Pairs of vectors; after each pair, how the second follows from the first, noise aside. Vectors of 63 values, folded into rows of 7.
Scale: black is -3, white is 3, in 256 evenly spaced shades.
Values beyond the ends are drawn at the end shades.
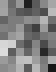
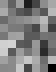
copied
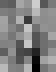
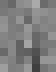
shrunk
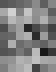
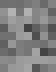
shrunk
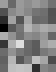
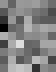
copied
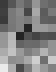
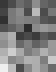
copied
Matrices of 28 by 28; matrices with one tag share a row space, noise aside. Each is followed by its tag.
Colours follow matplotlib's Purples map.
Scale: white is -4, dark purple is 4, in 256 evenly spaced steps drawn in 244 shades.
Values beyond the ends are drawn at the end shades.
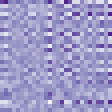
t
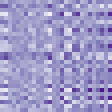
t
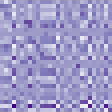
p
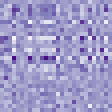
p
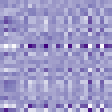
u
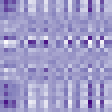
u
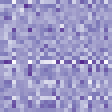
p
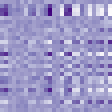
t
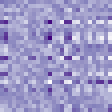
t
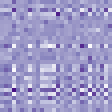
p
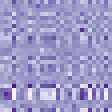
p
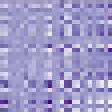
t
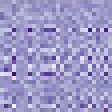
p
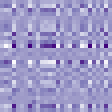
p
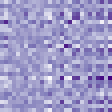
t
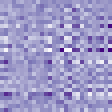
t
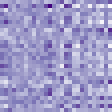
t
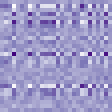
p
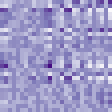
t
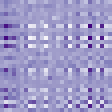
u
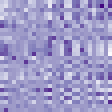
t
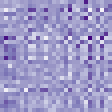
u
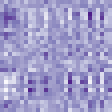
u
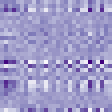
u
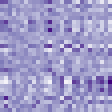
t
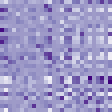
t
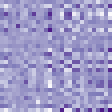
t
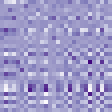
u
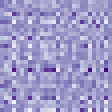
p
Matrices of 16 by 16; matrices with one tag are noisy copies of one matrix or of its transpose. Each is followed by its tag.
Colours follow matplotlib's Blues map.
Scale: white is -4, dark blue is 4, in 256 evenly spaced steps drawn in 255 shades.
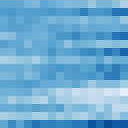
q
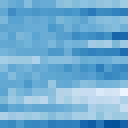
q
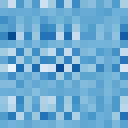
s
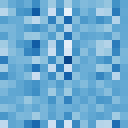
s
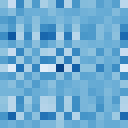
s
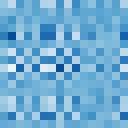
s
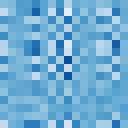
s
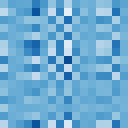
s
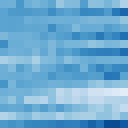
q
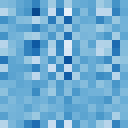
s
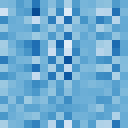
s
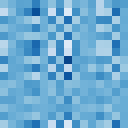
s
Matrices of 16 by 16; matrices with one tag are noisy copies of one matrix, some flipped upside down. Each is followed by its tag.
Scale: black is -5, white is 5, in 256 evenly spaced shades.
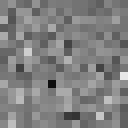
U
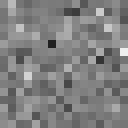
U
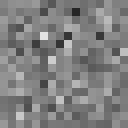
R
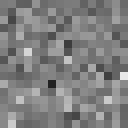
U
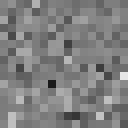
U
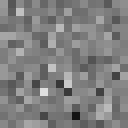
R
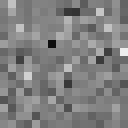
U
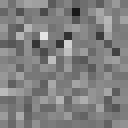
R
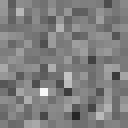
R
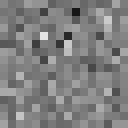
R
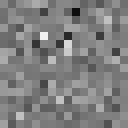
R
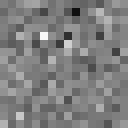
R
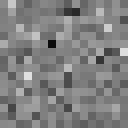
U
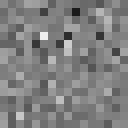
R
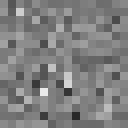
R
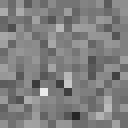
R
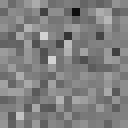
R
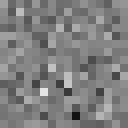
R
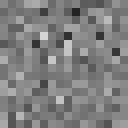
R
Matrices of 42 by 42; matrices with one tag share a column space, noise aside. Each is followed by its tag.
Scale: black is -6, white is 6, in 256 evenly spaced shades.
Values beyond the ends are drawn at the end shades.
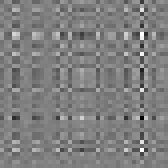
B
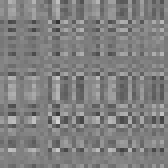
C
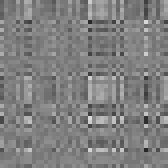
C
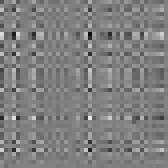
B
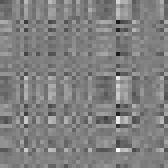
C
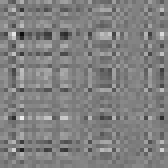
B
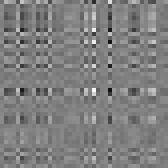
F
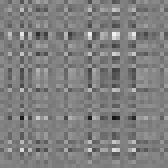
B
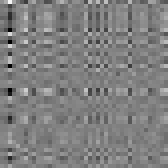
F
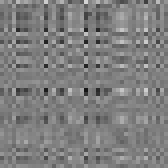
F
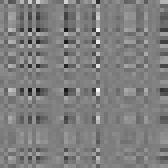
F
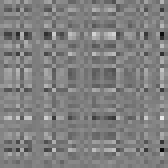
B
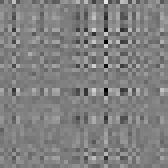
F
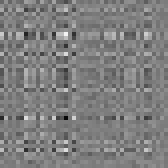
B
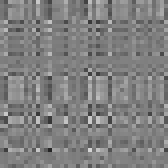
C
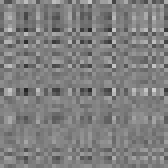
F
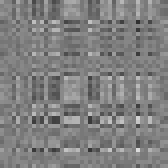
C
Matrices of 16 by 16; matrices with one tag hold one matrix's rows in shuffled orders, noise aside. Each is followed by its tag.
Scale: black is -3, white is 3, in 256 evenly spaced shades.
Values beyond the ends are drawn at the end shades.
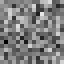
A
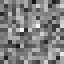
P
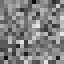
P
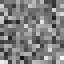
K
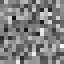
A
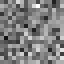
P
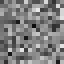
P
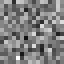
A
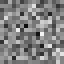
A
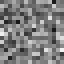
K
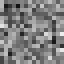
K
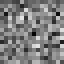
P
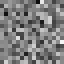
A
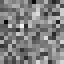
P
